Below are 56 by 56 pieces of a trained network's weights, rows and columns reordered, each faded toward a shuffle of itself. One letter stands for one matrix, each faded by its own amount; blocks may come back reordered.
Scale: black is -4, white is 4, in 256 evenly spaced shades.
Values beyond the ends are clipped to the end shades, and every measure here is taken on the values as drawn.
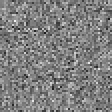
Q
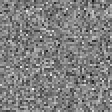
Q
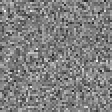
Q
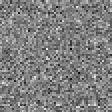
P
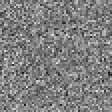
Q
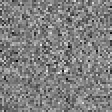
P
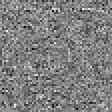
P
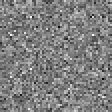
P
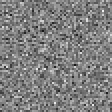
Q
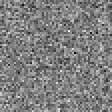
Q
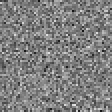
Q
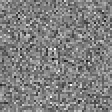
Q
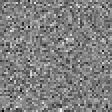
P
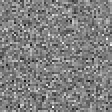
P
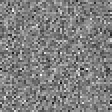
P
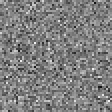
P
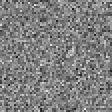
Q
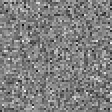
Q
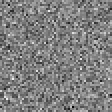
Q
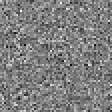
P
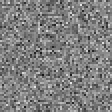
Q
